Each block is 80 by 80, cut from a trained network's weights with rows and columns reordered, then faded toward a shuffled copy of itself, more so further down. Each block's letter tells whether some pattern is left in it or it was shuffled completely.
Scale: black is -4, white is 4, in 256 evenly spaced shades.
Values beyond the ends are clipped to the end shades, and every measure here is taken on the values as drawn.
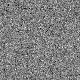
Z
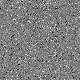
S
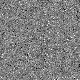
Z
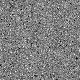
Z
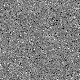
S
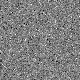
S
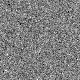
S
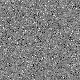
S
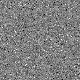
Z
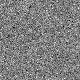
S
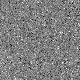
Z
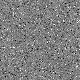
S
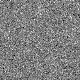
S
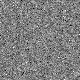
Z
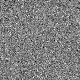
Z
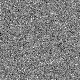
S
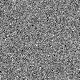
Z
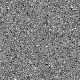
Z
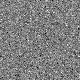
S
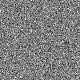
S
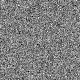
S
